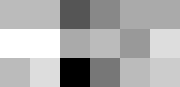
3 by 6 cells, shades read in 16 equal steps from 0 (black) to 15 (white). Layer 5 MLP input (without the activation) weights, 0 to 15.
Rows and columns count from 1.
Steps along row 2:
same down up down up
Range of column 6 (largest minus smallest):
3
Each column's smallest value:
11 11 0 7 9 10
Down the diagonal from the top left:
11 15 0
